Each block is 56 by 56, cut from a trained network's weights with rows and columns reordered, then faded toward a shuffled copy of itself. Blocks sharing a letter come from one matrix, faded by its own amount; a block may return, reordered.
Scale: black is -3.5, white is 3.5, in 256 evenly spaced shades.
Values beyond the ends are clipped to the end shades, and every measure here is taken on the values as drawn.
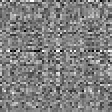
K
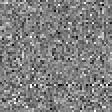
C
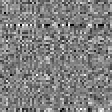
K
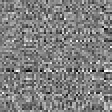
K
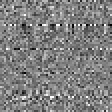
K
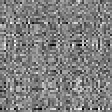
K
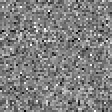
C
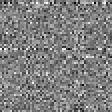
K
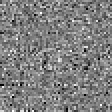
C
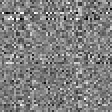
K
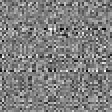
K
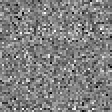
C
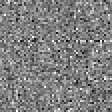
C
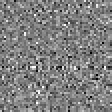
C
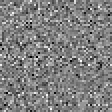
C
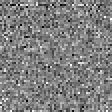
C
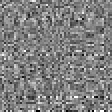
K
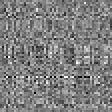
K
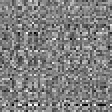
K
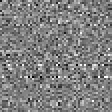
K
